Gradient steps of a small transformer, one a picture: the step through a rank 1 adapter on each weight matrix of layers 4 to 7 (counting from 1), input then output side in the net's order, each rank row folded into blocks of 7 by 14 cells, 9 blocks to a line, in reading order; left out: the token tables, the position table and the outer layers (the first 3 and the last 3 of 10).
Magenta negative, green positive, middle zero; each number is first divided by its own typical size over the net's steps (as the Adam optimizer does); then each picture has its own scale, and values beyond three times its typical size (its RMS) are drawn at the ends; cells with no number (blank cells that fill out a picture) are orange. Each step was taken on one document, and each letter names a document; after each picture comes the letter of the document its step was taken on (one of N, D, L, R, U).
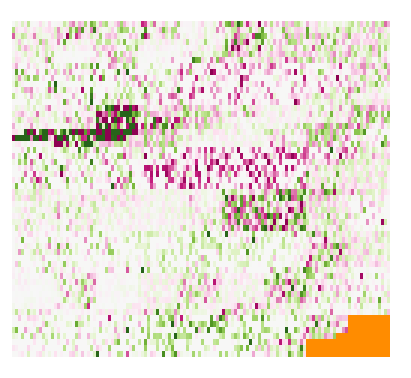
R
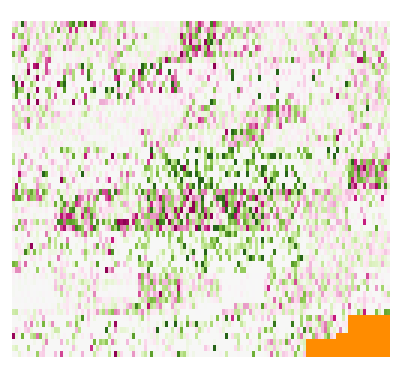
R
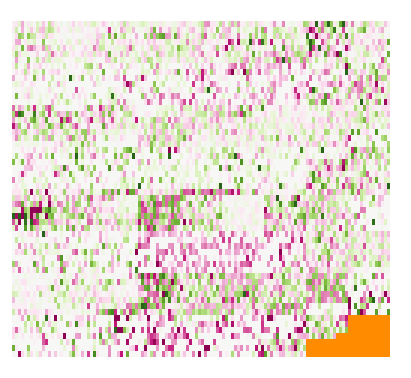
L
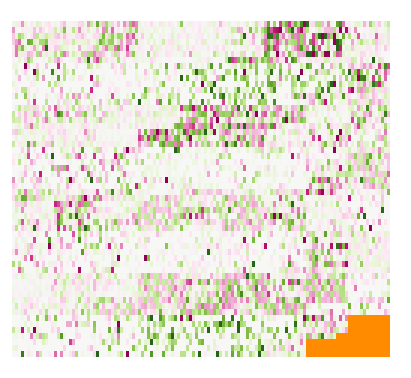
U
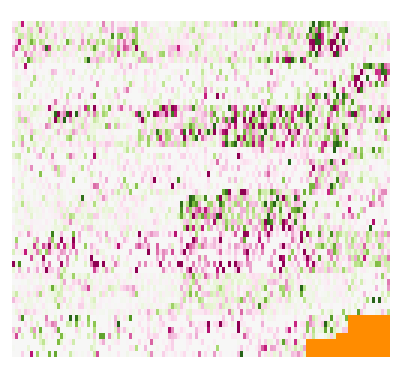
U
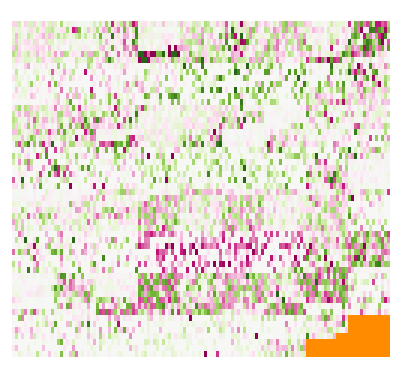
L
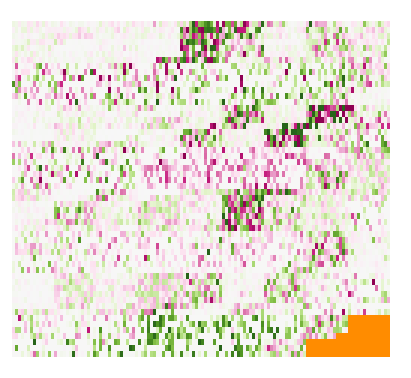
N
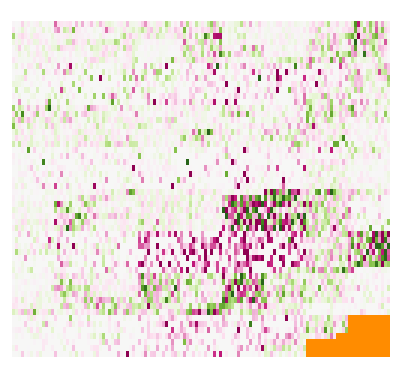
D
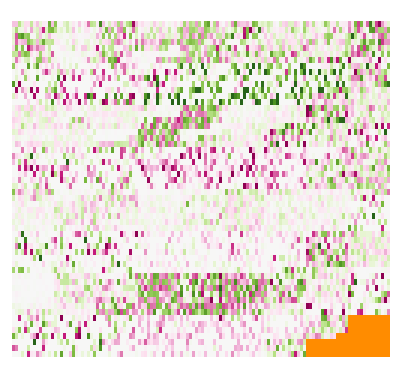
N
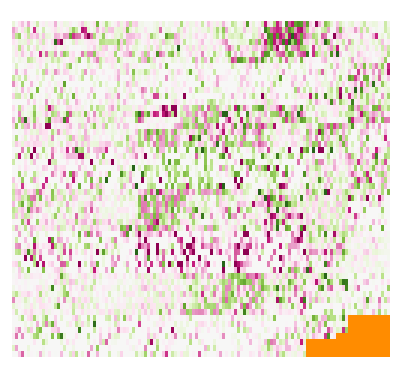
U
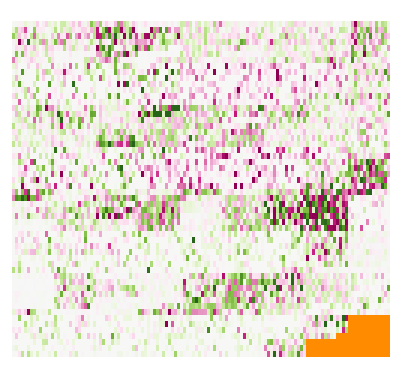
D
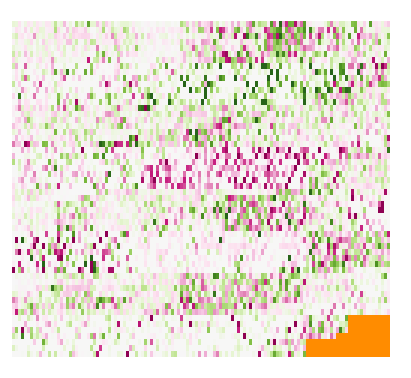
L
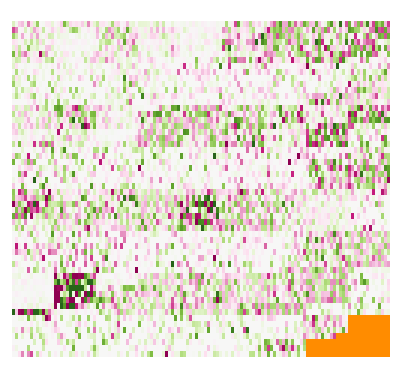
U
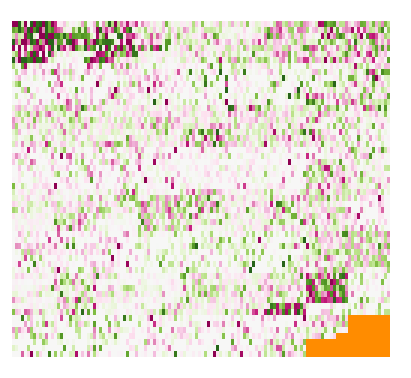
U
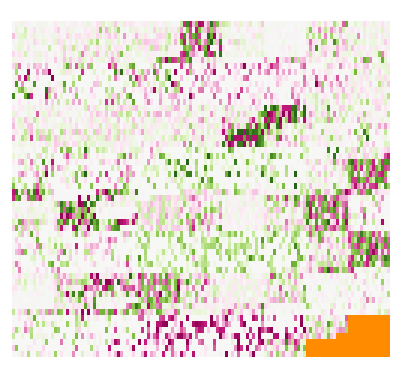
R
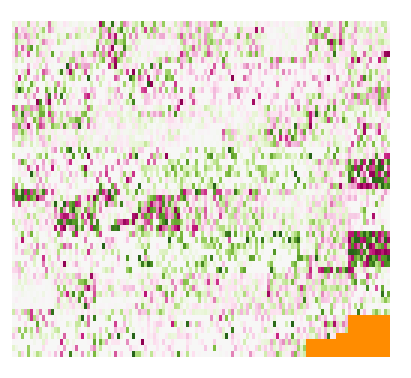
R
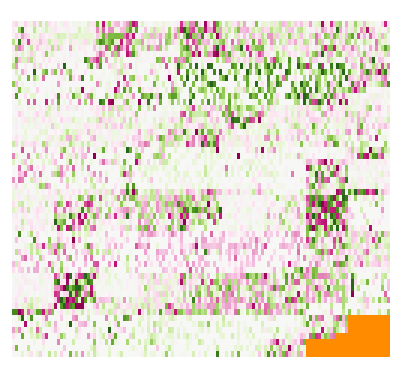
N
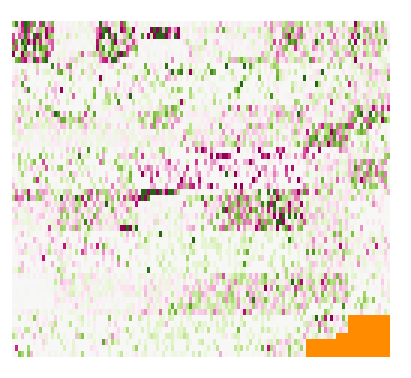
D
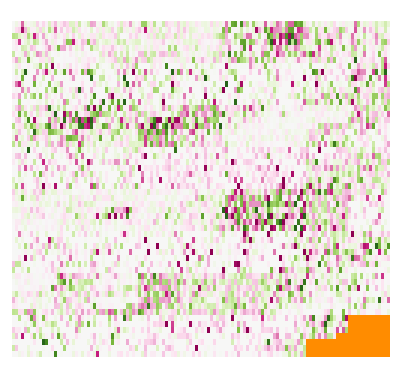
D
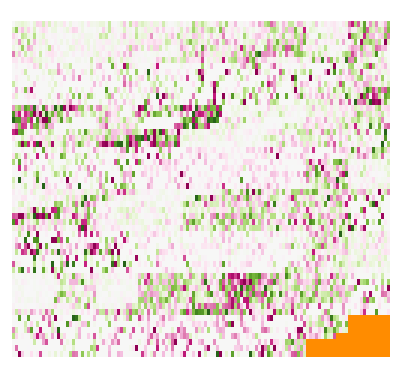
L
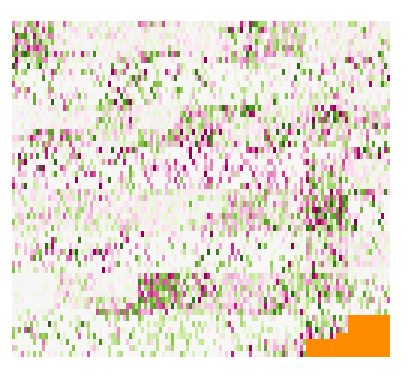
N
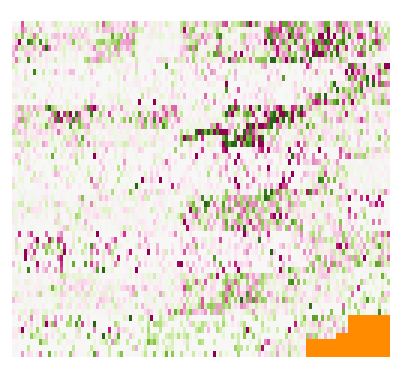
U
